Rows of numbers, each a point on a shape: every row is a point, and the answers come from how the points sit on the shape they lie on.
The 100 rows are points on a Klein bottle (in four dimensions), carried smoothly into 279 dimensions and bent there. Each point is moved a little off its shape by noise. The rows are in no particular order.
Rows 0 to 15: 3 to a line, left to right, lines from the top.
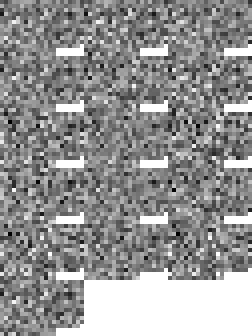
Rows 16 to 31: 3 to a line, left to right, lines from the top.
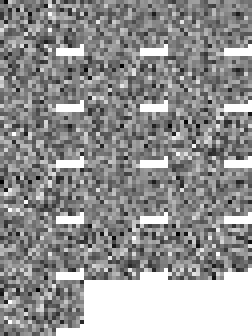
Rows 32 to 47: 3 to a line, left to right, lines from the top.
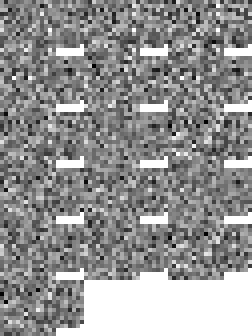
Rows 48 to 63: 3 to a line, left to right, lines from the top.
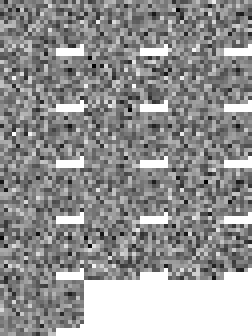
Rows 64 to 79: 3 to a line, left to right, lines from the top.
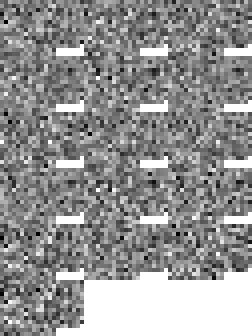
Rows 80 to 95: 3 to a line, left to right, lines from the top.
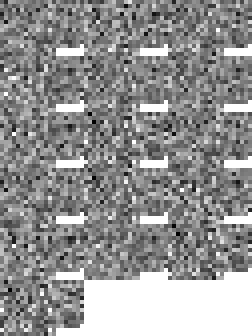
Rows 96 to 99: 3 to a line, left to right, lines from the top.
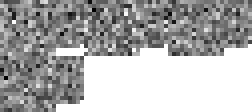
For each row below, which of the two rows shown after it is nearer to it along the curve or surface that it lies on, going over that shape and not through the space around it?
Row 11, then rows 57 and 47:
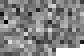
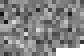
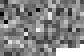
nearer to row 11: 57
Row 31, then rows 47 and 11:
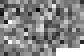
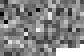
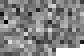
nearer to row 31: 11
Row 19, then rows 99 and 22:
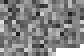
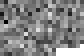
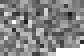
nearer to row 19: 22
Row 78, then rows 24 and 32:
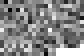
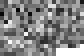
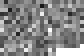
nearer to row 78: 32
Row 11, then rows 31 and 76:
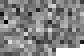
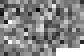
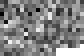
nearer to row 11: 31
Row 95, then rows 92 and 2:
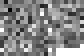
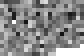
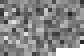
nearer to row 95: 92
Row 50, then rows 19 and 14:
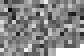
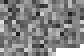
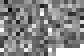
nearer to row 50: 14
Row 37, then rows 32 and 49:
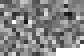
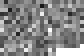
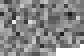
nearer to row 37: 49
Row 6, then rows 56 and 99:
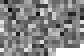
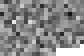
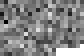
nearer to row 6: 56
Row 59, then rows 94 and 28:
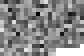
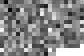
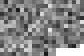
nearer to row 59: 94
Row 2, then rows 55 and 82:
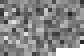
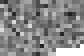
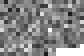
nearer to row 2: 55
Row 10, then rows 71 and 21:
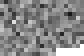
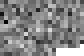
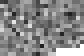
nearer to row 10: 21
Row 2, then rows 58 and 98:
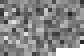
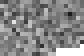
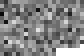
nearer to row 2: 98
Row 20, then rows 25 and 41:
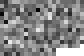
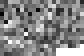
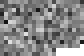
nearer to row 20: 25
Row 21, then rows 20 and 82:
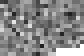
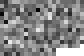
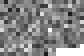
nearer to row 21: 82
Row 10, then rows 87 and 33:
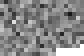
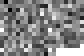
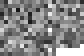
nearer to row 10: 87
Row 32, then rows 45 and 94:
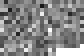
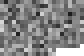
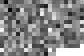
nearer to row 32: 45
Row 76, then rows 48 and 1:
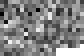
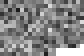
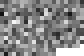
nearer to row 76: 1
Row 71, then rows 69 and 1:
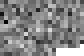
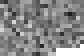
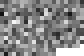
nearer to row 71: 1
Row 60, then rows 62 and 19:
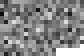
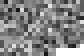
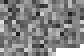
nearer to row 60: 62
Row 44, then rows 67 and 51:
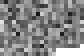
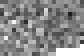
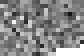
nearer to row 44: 51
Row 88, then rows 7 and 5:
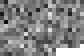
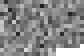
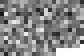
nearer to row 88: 5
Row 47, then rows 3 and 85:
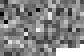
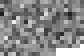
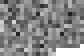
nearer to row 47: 3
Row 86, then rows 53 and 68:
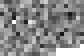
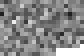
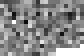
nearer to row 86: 68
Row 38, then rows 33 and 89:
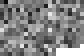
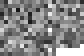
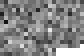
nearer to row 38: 89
